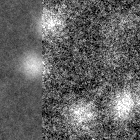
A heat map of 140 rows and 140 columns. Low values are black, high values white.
The left part is calmer, up to a seam about 30% of the way across. There are four bumps. No single row or column stands out from its neighbours. The texture is blotchy.
